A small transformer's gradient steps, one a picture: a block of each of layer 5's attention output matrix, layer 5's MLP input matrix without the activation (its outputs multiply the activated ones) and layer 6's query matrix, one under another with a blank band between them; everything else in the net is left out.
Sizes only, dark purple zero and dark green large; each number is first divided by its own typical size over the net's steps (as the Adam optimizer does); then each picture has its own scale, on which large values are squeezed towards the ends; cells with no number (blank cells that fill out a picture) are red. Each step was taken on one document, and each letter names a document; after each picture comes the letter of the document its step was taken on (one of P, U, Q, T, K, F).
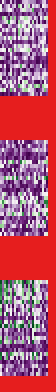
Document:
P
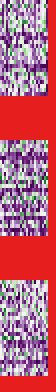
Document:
P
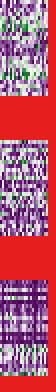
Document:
P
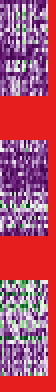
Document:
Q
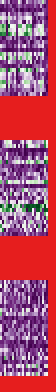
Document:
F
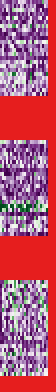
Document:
F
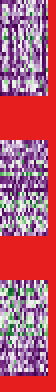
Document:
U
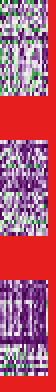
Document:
U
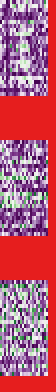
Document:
P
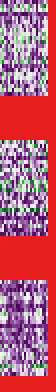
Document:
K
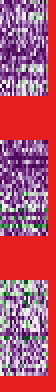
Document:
Q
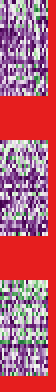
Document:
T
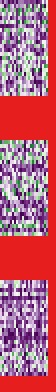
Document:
K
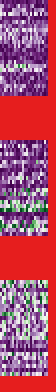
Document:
F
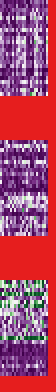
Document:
Q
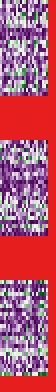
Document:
Q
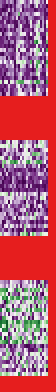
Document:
T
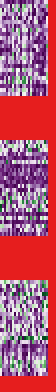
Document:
Q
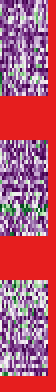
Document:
F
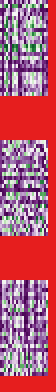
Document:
U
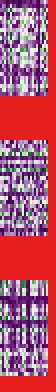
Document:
P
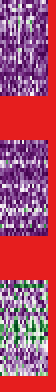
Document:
F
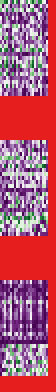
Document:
U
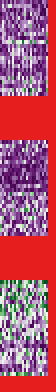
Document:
Q
